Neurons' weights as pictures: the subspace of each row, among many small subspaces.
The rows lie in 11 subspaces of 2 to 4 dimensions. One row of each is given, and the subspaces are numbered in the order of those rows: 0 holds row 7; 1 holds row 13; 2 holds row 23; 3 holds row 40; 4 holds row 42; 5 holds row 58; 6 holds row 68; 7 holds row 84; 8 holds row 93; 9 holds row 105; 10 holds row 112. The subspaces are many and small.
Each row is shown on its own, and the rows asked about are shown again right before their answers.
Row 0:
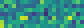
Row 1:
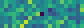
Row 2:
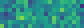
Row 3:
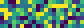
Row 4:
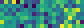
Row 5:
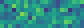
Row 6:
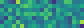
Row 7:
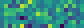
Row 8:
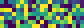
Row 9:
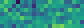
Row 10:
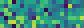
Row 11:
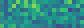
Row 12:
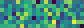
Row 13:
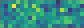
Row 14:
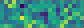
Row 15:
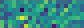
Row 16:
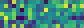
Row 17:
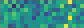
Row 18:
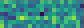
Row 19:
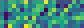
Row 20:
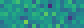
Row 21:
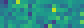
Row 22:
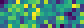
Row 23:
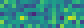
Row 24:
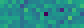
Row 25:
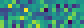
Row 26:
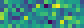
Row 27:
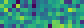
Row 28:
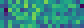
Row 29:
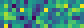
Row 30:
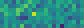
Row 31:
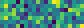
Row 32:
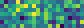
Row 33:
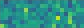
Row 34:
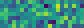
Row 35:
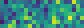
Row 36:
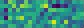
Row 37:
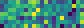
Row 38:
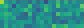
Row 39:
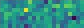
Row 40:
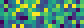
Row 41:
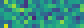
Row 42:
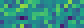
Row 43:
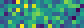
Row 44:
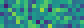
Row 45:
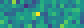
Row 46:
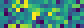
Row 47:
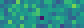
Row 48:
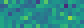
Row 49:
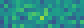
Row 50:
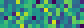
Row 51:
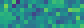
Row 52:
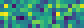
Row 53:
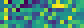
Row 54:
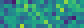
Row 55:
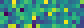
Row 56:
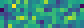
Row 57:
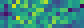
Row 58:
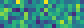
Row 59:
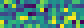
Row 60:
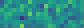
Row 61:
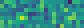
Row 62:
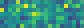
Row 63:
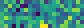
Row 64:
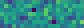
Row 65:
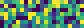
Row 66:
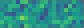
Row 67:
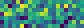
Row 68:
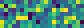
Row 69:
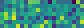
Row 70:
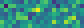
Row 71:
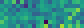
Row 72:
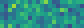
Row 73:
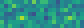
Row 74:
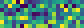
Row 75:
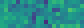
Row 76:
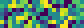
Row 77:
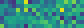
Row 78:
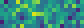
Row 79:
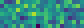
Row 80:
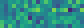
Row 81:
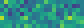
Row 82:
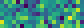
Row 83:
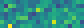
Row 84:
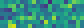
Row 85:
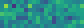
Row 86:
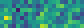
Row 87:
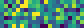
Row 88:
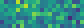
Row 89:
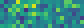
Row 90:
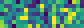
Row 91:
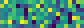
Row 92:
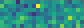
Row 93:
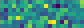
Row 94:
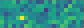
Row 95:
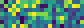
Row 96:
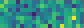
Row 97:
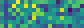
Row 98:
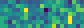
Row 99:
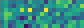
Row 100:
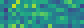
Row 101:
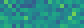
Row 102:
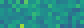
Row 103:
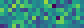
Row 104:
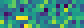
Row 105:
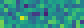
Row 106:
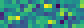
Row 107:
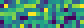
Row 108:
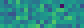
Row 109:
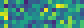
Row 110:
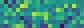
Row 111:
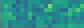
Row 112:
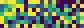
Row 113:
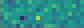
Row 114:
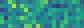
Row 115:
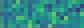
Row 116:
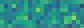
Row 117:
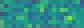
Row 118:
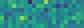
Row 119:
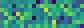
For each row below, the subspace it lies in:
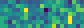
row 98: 7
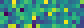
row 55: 3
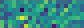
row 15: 4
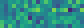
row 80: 6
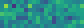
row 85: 9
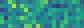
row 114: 8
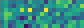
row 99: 4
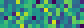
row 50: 1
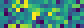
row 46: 3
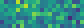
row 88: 3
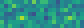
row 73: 2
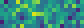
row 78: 3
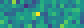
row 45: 3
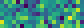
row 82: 3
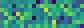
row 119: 1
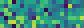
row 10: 3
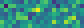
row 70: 6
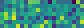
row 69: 10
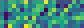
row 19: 4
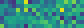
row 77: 10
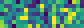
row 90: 7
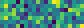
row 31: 1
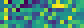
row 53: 8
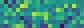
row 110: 0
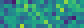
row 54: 10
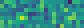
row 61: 2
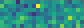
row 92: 2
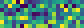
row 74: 4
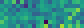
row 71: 3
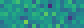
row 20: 7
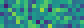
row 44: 7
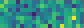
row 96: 10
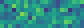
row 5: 1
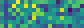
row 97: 1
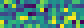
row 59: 2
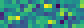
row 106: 8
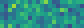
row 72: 1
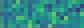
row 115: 7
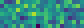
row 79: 2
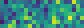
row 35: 7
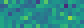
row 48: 5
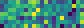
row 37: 10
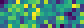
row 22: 10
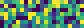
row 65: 6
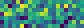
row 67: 4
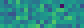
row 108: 7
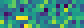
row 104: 4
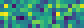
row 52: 7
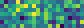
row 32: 2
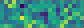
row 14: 0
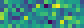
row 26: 8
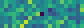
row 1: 0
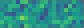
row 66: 4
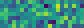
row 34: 8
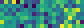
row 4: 3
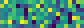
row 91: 7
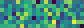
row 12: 1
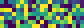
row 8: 7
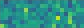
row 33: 7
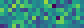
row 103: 5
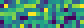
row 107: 2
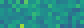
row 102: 3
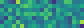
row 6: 1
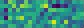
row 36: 8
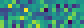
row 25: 5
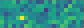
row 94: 4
